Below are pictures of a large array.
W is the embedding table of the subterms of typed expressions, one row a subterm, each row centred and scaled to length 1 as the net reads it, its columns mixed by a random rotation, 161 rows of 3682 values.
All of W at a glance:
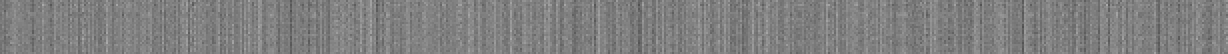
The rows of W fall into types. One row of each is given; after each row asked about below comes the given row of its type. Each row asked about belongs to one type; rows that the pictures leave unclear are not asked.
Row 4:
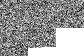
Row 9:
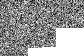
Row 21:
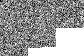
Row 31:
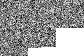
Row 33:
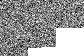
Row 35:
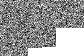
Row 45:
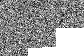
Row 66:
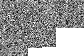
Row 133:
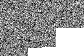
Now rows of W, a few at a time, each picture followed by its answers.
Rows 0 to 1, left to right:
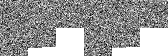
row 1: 4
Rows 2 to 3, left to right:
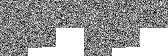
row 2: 35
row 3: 133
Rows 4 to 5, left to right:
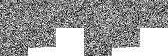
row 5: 4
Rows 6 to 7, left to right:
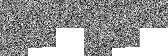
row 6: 66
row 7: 33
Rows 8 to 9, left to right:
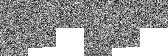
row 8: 133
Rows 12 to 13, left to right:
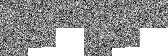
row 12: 133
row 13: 33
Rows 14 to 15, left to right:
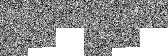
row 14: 133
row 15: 31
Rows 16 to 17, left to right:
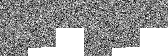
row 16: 33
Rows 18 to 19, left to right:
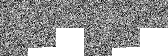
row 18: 31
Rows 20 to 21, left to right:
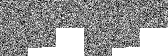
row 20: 35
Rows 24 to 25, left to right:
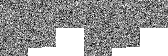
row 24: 133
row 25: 35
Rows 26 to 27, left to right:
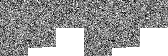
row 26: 9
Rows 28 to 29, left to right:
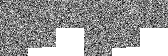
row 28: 45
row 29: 66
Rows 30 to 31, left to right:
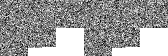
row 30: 4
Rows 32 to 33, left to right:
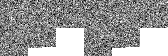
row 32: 9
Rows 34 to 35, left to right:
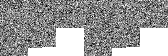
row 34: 133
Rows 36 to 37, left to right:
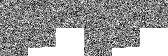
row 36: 4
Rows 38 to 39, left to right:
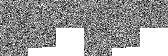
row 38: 35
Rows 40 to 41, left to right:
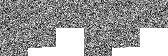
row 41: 4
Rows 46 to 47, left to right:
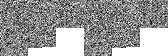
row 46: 133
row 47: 66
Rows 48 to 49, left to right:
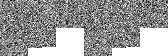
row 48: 66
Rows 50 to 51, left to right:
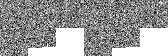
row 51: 133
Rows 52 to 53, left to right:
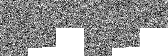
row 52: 35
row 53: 4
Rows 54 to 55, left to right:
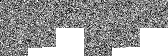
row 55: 4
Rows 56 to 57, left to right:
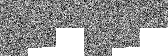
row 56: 35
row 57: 21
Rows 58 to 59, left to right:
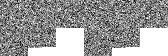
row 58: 4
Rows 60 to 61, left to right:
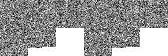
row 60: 66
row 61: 31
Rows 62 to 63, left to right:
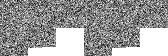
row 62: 4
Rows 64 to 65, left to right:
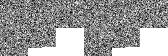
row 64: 133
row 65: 33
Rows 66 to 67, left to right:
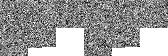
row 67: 31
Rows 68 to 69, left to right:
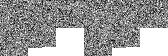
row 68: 133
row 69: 9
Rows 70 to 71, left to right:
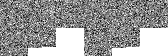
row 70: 31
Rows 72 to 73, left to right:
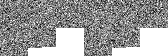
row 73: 9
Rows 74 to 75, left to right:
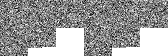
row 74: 45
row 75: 4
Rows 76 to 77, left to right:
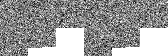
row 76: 45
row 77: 33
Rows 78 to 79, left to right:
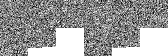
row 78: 45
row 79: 9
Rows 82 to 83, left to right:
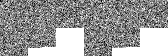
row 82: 21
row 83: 4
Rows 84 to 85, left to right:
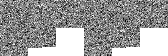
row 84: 35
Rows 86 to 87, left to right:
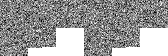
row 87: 133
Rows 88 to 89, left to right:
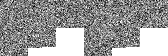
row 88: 21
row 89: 33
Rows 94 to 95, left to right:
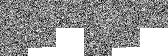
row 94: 45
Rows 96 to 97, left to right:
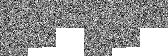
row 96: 31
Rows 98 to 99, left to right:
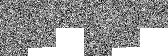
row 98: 45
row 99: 4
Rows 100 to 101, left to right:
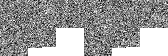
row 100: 66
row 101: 45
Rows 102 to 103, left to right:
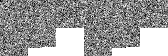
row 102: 21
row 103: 35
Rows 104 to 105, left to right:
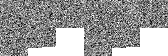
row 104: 35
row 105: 66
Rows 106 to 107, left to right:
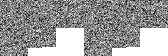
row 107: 133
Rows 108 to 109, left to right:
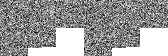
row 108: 31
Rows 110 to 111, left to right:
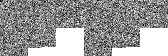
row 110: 21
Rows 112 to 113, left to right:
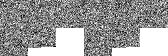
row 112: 31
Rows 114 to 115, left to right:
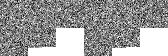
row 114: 4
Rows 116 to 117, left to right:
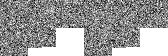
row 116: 31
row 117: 9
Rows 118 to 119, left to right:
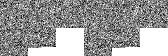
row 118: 31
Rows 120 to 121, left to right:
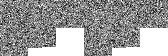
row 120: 35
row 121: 9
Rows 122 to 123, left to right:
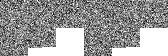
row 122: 9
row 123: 45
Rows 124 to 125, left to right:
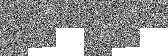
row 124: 66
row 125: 33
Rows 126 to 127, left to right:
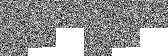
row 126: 35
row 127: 45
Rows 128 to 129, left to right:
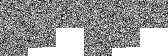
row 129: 45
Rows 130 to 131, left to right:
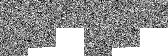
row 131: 4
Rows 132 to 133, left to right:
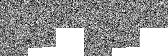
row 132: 9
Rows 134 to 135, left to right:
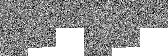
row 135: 9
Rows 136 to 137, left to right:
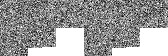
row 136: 45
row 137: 21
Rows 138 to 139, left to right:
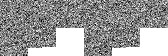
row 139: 4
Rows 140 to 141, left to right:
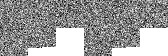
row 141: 45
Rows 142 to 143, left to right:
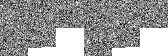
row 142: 133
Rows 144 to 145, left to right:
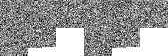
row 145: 45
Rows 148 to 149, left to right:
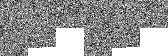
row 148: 21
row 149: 35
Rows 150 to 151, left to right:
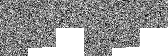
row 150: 45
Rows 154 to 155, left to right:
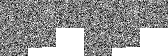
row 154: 66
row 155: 31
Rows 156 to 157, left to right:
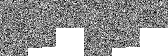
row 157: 133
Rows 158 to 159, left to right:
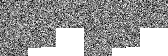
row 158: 33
